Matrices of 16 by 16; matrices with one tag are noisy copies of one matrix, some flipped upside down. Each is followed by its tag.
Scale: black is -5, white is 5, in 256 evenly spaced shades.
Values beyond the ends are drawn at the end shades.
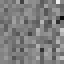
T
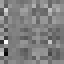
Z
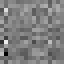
Z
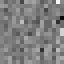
T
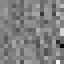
T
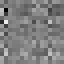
Z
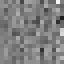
T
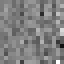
T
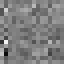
Z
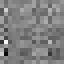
Z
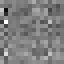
Z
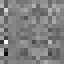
Z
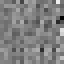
T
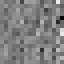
T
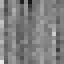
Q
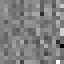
T
